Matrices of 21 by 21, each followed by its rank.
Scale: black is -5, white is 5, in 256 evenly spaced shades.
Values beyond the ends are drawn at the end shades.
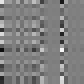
one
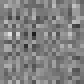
three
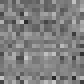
three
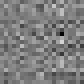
three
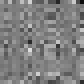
three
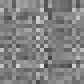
three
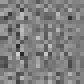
three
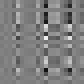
one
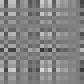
one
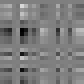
one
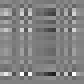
one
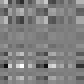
one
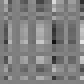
one
